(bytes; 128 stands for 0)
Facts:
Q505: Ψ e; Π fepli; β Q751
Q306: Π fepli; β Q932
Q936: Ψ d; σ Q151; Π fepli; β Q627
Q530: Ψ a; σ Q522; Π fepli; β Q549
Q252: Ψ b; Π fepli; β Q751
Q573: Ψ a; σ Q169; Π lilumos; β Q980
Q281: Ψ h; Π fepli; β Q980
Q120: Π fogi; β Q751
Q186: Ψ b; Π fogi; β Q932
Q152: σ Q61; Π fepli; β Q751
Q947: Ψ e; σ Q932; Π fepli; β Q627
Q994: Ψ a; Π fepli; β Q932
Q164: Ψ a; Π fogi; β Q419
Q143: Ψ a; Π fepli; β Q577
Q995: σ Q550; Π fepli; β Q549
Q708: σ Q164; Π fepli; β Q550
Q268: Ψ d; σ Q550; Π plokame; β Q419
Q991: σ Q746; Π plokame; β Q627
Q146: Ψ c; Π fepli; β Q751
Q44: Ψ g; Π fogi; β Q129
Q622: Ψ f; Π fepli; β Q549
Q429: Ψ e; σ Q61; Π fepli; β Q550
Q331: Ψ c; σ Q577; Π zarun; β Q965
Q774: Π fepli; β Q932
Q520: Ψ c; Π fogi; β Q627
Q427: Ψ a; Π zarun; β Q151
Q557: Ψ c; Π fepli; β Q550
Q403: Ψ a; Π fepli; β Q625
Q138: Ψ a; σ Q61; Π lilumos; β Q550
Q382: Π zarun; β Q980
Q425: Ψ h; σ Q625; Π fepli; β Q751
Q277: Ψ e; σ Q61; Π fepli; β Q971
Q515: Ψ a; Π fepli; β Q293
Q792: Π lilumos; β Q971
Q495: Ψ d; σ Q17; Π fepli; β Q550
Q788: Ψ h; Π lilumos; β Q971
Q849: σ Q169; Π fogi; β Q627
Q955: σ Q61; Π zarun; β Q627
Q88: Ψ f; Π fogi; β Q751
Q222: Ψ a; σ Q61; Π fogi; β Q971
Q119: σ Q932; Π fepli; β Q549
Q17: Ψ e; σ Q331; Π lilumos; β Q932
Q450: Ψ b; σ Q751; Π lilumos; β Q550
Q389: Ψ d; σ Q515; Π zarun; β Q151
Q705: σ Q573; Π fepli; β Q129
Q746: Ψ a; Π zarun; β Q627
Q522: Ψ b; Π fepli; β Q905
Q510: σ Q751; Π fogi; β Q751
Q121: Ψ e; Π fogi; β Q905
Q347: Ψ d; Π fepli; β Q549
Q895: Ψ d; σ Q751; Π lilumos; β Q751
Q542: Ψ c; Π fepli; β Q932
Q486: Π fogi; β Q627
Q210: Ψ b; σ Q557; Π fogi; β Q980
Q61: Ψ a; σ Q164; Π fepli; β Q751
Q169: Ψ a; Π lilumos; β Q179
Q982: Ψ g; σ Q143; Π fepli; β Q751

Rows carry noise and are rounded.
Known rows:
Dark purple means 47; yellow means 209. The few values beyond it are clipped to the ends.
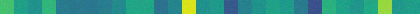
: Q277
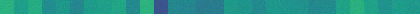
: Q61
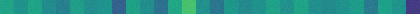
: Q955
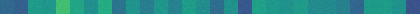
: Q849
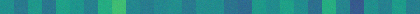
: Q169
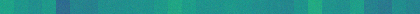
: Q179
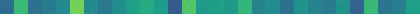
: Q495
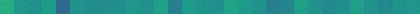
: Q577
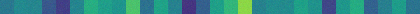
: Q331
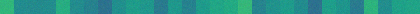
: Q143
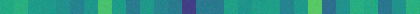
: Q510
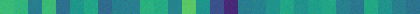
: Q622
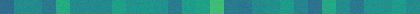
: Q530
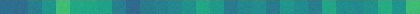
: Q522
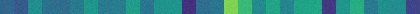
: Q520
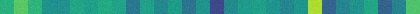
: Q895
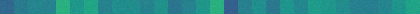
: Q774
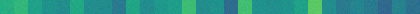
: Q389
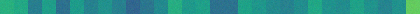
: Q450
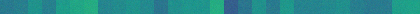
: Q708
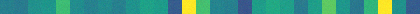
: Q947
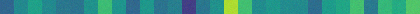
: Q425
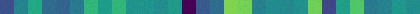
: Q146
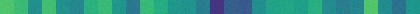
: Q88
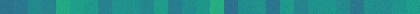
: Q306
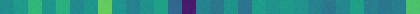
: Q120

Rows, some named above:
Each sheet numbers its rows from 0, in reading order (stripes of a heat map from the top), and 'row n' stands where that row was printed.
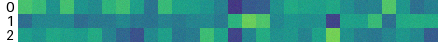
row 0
Q88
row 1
Q281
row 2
Q936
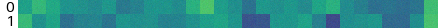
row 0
Q268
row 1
Q138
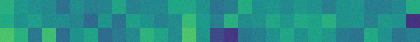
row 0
Q792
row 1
Q746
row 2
Q622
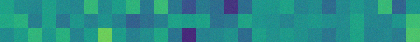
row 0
Q44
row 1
Q450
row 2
Q120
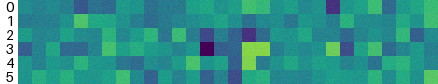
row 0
Q788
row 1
Q522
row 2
Q44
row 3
Q146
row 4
Q991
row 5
Q252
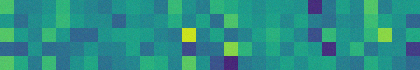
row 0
Q164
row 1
Q486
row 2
Q121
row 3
Q520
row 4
Q622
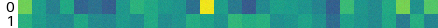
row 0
Q17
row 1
Q427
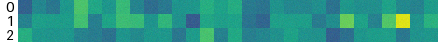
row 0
Q210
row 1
Q505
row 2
Q222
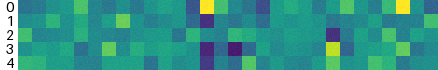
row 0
Q947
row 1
Q120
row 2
Q164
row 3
Q982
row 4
Q751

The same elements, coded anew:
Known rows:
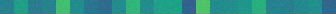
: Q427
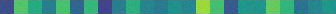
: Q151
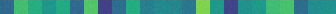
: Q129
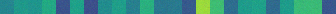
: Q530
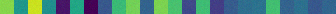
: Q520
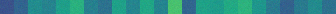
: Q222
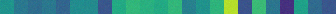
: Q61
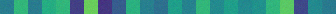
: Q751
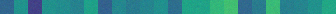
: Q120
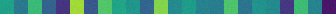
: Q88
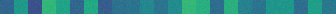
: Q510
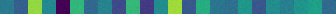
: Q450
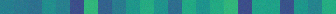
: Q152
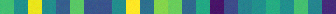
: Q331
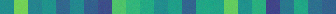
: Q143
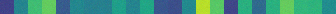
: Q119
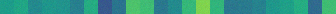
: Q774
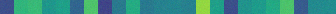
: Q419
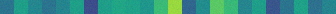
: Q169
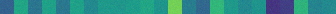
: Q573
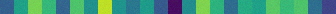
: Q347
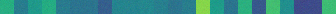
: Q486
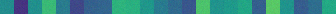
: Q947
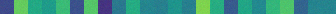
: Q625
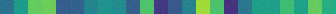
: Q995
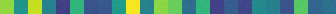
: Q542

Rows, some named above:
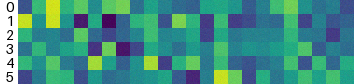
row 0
Q268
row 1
Q520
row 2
Q746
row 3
Q751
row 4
Q186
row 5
Q119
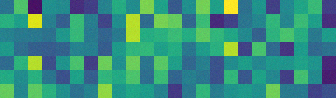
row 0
Q982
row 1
Q331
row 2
Q17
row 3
Q61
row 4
Q788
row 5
Q425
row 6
Q936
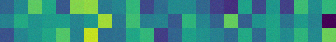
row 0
Q210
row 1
Q895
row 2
Q382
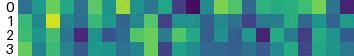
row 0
Q347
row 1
Q522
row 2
Q146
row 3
Q252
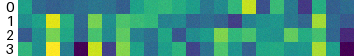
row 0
Q61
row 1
Q281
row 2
Q495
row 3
Q622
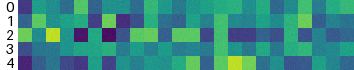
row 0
Q792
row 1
Q751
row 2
Q520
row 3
Q121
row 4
Q138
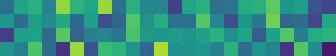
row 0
Q389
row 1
Q955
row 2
Q792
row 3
Q88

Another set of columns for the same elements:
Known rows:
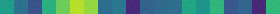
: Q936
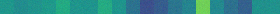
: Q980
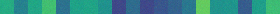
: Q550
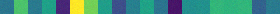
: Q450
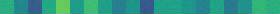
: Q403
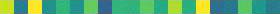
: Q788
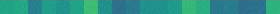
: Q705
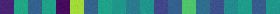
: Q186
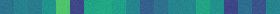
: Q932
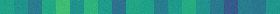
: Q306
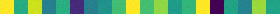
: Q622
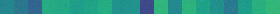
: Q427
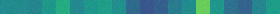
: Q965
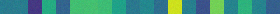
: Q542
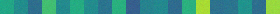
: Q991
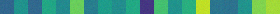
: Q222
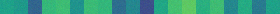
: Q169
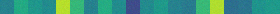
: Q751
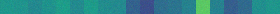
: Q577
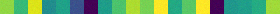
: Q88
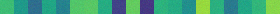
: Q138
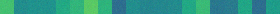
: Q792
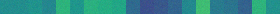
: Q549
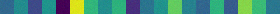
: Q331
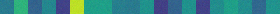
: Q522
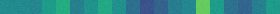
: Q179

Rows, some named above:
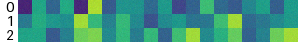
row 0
Q186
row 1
Q751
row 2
Q61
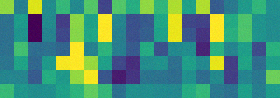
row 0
Q281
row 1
Q982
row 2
Q982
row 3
Q252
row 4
Q895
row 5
Q495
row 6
Q792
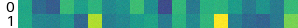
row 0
Q746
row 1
Q955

